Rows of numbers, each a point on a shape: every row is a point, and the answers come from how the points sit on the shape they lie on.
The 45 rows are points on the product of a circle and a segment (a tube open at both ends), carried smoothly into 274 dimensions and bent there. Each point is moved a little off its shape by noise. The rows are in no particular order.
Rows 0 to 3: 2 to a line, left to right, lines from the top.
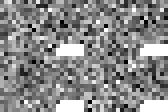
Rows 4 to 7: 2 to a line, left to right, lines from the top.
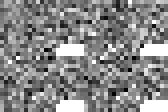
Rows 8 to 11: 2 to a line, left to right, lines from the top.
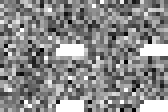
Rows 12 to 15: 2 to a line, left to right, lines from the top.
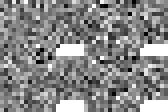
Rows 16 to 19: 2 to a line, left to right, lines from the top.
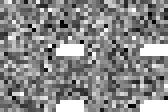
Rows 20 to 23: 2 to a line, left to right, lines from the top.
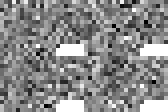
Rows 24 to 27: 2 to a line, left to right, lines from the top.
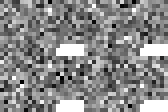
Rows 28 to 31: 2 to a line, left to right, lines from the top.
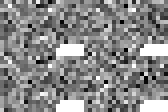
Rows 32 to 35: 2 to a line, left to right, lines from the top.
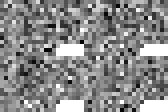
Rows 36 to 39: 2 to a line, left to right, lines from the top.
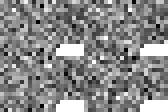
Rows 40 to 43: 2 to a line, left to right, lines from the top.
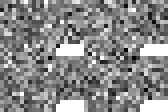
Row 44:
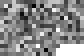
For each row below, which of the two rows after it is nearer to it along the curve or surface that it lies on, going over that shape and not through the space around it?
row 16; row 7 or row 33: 7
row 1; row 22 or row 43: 43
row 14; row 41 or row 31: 31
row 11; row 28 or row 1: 1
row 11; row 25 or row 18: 18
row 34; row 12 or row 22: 12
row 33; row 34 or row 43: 34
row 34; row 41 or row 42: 41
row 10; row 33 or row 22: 33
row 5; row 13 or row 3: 3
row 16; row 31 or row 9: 9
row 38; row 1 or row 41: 41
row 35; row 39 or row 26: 26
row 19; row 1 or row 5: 5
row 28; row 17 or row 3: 17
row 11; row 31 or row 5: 5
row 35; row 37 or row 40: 40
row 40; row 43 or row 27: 27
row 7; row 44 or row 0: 0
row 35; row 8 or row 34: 34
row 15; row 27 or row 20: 27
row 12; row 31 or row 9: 31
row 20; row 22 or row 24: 24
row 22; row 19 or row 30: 19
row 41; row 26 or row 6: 26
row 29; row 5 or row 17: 17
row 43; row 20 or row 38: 38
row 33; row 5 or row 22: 5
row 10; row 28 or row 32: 32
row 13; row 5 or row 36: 36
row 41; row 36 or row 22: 36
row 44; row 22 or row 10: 10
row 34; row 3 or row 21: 3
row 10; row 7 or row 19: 19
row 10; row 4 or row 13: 4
